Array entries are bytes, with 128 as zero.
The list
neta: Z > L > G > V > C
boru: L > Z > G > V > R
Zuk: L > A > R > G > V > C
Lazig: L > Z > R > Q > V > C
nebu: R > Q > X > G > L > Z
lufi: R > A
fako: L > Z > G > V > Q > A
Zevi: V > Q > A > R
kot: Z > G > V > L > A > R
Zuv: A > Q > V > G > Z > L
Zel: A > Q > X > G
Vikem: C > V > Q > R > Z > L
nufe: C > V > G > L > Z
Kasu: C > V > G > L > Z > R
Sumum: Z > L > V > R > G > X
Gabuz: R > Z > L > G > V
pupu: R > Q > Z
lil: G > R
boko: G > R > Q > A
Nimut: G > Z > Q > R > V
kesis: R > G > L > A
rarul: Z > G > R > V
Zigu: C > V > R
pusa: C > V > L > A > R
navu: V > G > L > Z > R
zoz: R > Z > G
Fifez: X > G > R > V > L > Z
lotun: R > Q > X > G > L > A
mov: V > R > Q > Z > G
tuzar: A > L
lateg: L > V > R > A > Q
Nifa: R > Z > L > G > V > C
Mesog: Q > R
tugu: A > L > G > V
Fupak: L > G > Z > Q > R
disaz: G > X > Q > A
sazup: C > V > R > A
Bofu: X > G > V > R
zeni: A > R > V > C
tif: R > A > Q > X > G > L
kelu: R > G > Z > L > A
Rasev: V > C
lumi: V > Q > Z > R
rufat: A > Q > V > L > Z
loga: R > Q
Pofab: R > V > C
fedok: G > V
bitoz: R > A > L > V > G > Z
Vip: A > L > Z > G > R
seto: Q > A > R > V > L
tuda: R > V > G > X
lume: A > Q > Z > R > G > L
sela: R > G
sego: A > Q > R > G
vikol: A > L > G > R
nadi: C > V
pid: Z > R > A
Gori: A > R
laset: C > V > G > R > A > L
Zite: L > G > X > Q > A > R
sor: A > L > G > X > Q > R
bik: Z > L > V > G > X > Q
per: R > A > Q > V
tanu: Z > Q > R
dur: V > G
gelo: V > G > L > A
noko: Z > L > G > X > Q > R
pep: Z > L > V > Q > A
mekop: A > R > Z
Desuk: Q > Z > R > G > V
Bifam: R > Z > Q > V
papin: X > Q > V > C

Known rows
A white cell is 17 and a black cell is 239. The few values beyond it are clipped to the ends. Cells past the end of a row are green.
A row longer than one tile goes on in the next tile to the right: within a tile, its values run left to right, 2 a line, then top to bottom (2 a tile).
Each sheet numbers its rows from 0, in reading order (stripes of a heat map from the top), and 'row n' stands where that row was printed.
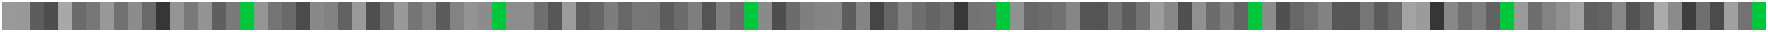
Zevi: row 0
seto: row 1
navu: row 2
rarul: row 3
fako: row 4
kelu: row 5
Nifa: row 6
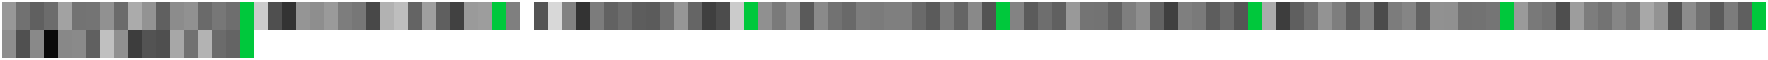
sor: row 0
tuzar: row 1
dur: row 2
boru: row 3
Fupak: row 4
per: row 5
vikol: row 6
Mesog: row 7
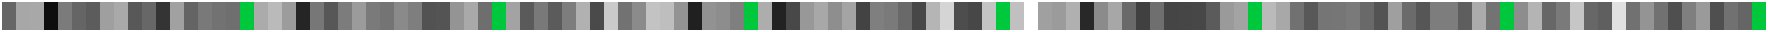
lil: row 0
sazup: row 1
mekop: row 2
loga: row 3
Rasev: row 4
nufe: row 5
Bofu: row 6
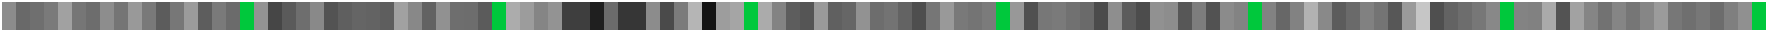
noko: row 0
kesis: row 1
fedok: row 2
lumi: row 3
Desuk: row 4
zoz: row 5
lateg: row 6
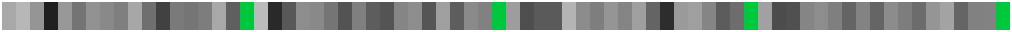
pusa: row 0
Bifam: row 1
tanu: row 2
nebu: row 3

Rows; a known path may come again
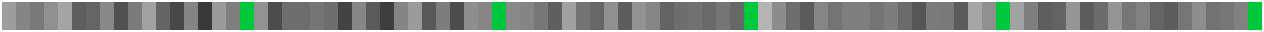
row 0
neta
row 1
Desuk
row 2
kot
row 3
Vikem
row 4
lumi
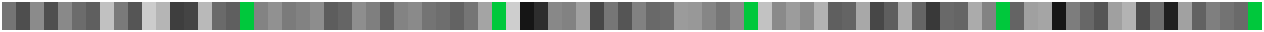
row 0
pid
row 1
mov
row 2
pupu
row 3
Pofab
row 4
lil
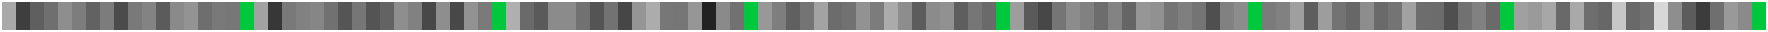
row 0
per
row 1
Gabuz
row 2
tugu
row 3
sor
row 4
lume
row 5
Zuk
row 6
zeni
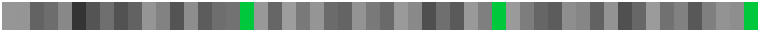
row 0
gelo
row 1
Lazig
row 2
seto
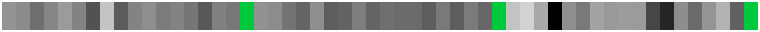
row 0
Fifez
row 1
navu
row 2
Zigu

